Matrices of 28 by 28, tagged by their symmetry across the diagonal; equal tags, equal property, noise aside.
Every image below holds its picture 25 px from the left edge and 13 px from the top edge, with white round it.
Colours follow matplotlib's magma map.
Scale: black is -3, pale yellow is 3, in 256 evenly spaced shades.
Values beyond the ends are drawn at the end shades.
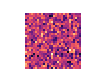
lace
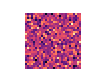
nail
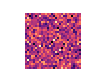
nail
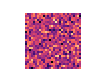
lace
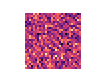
nail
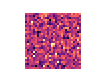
lace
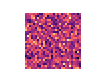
nail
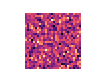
nail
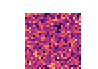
lace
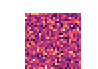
lace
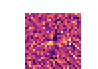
nail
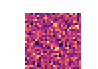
nail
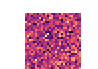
lace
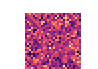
nail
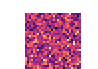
lace
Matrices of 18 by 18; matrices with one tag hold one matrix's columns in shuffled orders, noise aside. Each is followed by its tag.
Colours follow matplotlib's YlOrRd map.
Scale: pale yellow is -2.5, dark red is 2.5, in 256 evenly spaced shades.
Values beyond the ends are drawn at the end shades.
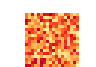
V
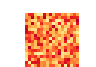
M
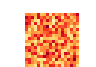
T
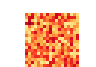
M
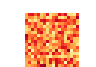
V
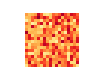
M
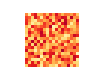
T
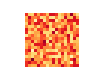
V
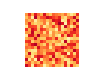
T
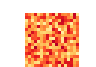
M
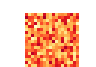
M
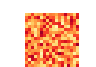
T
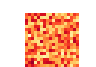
V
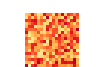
V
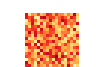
T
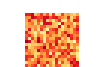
M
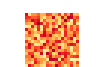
T
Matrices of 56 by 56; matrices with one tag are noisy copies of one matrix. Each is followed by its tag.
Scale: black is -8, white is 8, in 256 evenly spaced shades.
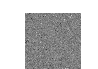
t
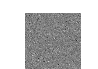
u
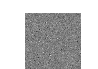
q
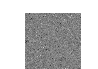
t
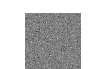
q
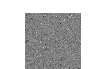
t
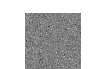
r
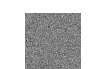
r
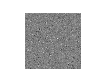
q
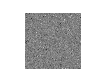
t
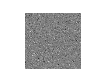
u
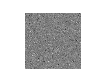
u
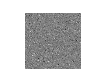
u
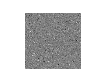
u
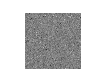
t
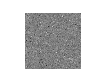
r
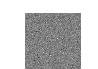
q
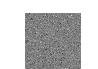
t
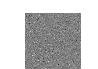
u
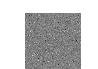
u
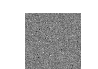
q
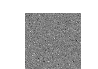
u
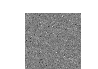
r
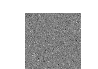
u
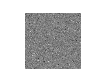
u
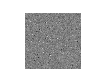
q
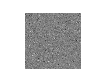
u
